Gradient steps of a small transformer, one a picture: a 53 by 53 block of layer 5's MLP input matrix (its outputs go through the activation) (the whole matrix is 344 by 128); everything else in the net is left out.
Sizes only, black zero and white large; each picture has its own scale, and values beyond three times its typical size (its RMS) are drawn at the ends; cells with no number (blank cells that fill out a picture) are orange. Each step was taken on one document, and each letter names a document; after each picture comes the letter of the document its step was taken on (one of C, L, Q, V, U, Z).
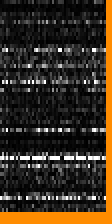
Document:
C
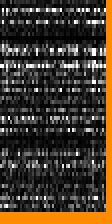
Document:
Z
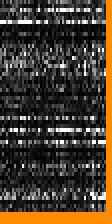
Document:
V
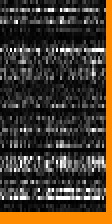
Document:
V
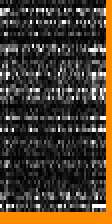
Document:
Z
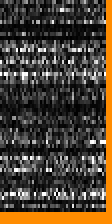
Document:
V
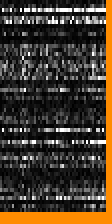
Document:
V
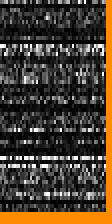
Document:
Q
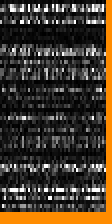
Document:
V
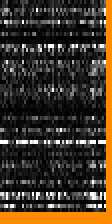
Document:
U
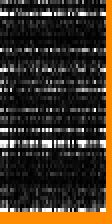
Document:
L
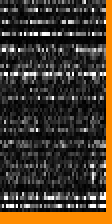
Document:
U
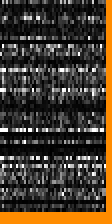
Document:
Q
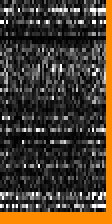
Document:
Z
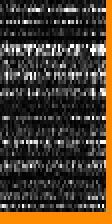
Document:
U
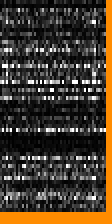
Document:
C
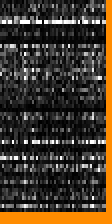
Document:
V
